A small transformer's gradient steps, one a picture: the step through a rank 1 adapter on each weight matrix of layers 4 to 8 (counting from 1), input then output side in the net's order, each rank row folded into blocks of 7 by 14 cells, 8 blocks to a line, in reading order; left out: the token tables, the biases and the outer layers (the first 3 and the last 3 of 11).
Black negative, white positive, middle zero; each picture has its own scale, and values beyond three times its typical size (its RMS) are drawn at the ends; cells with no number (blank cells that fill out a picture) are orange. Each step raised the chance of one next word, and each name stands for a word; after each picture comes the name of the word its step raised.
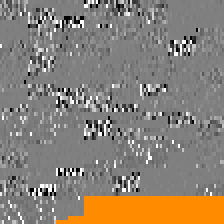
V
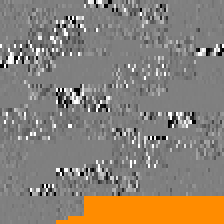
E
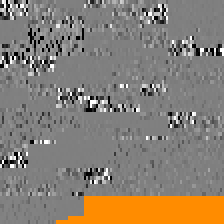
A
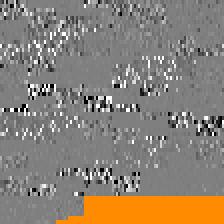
E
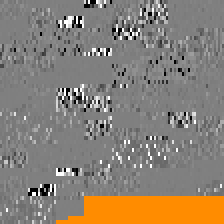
V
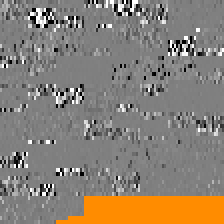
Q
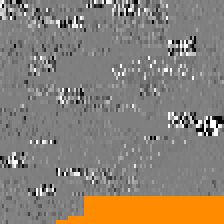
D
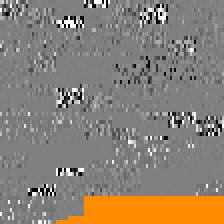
V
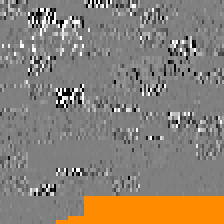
Q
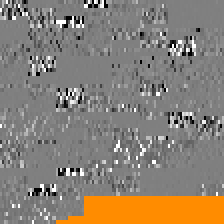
V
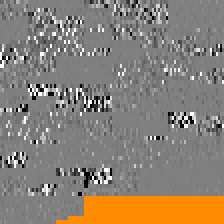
E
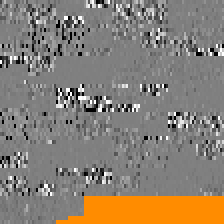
A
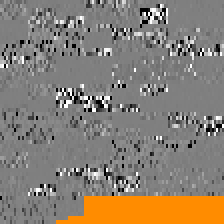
A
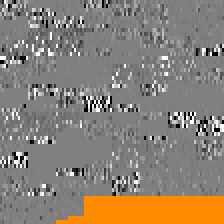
E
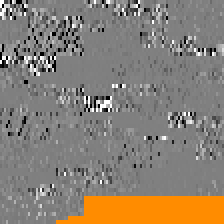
A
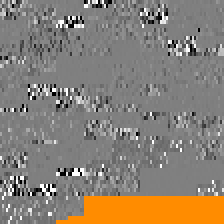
V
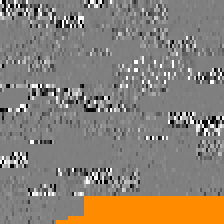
D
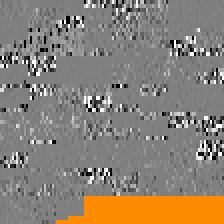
A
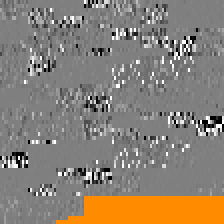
D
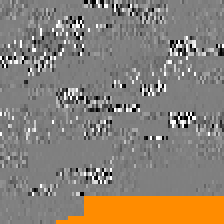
E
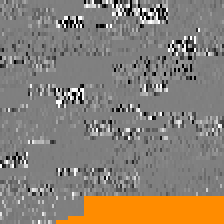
Q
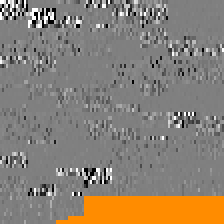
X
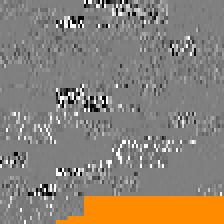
V
